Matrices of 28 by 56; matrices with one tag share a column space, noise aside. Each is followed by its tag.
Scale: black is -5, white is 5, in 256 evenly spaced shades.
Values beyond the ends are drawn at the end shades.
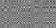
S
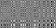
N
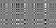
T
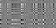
T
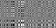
N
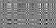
T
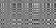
T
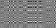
S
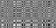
N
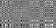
N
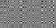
S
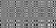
N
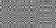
S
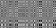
N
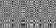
N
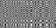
N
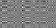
S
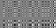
N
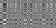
T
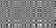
N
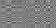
S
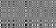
N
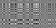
T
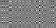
S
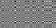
S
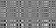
N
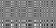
N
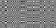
S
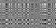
T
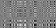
N
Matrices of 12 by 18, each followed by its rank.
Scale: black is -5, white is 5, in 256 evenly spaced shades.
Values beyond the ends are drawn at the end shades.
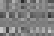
two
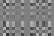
one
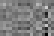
two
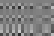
one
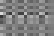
one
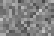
full rank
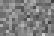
full rank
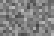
full rank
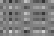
one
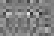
two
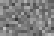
full rank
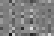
two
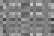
two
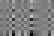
one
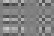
one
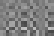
two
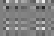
one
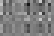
two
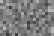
full rank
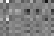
two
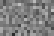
full rank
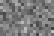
full rank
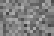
full rank
